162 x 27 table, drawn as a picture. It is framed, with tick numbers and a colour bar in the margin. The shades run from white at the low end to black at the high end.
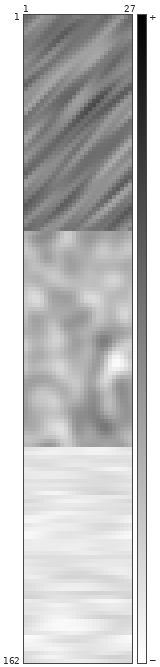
The table splits into 3 rows of 1 panel. Panel 1,1: middling, slanting up to the right. Panel 2,1: low, blotchy. Panel 3,1: very low, streaked across, faint in contrast.
